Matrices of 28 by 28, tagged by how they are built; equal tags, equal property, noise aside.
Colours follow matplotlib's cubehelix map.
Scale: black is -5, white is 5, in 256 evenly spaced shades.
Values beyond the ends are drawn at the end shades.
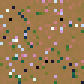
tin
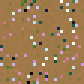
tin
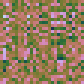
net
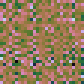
net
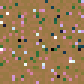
tin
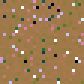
tin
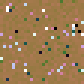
tin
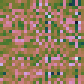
net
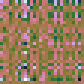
net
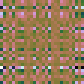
net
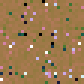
tin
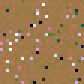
tin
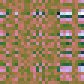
net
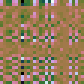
net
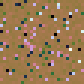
tin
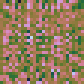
net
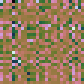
net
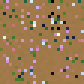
tin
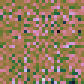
net
